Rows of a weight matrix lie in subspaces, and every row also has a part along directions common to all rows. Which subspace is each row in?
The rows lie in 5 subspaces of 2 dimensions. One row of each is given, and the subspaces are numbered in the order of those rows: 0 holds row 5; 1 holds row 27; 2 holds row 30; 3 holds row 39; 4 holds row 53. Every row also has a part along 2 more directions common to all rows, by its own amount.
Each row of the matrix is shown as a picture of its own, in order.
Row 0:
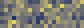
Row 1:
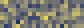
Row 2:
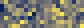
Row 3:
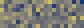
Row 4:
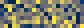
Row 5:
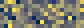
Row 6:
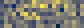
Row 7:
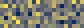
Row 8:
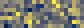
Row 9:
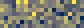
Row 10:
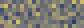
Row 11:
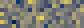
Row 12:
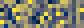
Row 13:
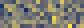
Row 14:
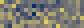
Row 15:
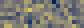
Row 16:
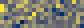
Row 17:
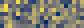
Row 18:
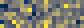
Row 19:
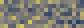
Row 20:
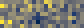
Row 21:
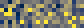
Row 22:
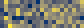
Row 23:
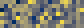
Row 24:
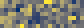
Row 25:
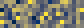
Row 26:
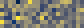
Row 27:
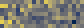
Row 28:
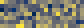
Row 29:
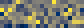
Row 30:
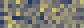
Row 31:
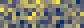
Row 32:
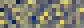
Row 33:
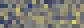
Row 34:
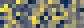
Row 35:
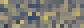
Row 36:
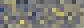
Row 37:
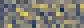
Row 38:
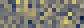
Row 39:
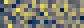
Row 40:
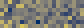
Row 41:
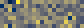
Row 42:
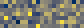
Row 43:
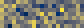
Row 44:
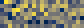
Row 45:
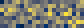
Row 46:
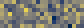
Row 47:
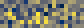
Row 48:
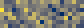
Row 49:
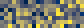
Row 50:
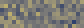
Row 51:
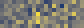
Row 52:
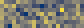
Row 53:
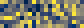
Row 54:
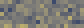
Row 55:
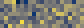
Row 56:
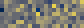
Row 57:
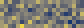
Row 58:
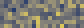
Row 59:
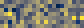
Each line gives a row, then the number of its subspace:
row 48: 0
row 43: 3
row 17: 2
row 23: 2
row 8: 4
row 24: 1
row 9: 0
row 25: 2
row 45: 4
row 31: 3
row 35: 3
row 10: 1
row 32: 2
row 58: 3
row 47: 1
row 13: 0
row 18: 2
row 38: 0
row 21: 4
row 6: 3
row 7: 1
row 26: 2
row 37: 3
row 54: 4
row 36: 0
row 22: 2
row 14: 3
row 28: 4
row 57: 4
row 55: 0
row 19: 4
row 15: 4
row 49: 3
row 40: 4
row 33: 1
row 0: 2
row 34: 2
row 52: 3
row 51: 1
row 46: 0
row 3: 1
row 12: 2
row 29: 4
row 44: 3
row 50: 1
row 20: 1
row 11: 2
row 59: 4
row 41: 0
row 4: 0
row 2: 0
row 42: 1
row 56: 1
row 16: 0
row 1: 3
